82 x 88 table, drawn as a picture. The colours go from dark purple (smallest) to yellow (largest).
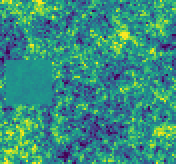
Slope: none. Grain: blotchy. Calmest part: middle left. Mirror symmetry: none. Ninth with the lowest average: bottom middle. Histogram: bell-shaped. Odd patch: calmer, in the middle left. Odd rows or columns: none. Stripes: none.
